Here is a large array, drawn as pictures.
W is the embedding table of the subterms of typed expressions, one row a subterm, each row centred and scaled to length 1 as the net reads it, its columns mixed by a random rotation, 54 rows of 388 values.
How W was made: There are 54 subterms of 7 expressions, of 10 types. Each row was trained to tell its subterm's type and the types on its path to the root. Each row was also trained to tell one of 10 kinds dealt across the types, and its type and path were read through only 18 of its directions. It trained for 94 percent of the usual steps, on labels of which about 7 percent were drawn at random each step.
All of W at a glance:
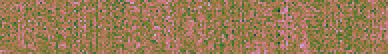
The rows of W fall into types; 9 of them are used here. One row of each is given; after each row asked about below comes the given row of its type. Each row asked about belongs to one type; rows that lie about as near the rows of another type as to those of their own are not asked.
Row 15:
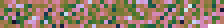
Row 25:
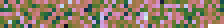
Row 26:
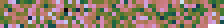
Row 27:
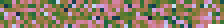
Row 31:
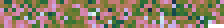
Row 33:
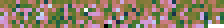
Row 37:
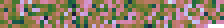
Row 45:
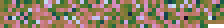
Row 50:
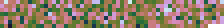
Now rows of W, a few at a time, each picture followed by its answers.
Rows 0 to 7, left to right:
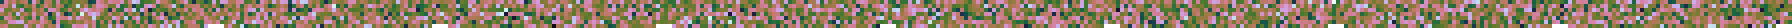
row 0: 31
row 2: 33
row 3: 45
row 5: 45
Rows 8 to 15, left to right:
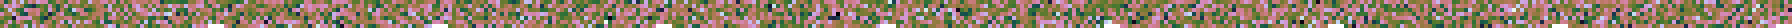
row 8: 27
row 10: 37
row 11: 26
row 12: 26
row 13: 15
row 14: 50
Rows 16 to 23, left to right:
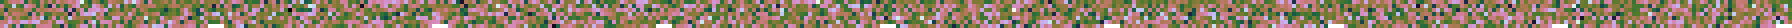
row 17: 26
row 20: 33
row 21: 31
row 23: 37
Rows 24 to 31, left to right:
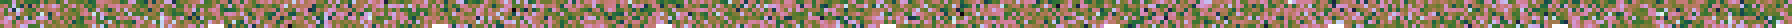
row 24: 31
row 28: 37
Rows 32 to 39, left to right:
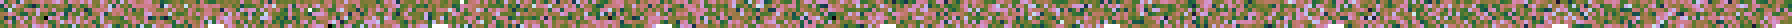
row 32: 27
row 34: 27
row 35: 37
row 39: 25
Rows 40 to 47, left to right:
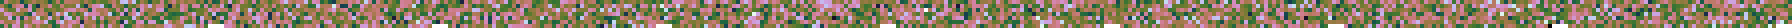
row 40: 31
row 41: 15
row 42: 27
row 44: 26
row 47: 26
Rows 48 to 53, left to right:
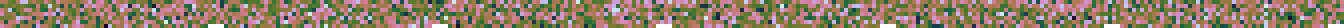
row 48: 27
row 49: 31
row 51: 15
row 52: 45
